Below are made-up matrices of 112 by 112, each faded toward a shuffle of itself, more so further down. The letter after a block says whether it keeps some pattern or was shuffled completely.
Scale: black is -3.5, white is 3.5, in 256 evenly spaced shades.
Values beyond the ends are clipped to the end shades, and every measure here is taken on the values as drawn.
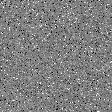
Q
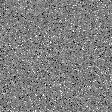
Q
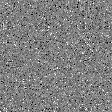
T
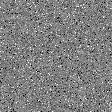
Q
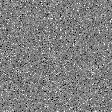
T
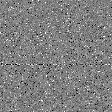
T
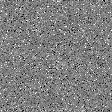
T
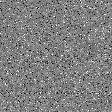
T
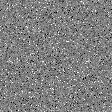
Q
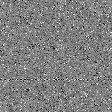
T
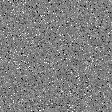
Q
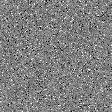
T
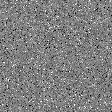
Q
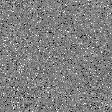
T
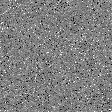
Q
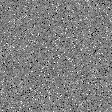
Q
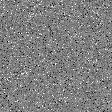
Q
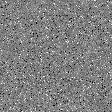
Q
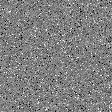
Q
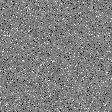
Q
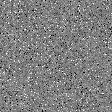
Q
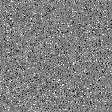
T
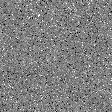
Q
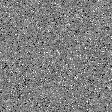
Q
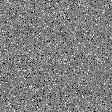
T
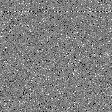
T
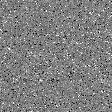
T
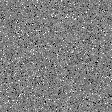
Q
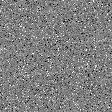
Q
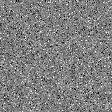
T
